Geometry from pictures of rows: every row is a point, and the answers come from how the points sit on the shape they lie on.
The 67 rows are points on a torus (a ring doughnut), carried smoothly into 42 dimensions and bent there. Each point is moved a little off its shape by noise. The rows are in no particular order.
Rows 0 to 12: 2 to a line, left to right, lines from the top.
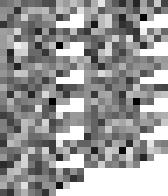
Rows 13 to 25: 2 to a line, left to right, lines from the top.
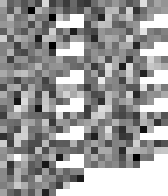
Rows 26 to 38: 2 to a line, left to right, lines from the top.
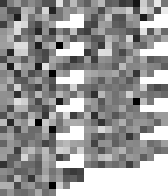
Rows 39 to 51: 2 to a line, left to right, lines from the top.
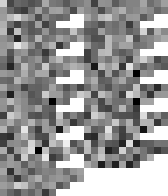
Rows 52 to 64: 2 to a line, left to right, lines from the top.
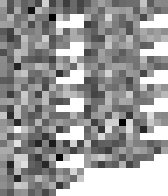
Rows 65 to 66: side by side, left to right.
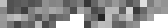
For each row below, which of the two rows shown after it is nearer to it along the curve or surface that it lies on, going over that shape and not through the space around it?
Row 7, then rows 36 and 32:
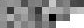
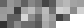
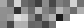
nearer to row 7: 36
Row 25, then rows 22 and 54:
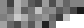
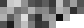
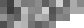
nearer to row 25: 22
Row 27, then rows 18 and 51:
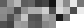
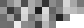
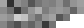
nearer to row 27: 51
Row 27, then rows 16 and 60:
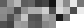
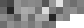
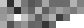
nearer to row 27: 60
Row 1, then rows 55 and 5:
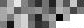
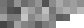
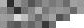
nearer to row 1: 5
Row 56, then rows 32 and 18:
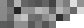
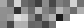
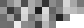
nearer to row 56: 32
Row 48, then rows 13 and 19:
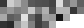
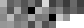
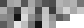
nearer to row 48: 19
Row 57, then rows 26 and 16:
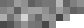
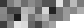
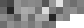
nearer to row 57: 26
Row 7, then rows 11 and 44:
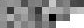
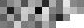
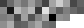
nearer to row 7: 11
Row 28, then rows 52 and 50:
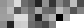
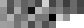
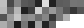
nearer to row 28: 50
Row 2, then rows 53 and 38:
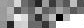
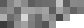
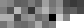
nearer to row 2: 53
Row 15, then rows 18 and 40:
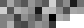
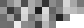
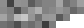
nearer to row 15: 18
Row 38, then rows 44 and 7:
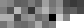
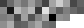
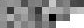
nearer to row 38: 44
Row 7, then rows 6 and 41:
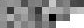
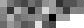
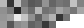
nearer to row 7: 6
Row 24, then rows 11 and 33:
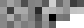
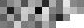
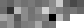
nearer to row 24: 11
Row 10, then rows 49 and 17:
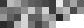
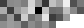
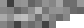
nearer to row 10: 17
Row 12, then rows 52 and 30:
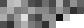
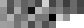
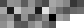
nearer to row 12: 52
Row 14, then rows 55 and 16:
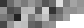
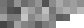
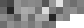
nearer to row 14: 16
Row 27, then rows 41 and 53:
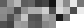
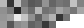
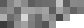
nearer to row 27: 41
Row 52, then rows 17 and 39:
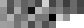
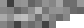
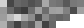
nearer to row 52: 17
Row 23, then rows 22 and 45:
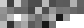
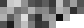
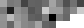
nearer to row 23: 22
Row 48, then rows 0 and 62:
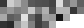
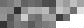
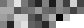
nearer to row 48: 62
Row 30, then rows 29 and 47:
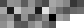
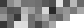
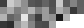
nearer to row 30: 29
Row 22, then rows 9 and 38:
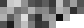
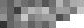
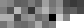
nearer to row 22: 9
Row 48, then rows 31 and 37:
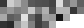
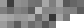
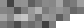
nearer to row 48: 37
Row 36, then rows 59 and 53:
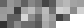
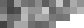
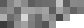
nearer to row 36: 59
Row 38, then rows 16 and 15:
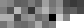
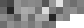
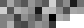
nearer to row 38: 16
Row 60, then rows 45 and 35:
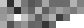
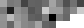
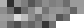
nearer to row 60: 35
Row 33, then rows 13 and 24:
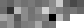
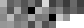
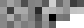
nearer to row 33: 13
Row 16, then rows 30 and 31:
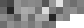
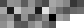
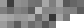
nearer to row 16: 30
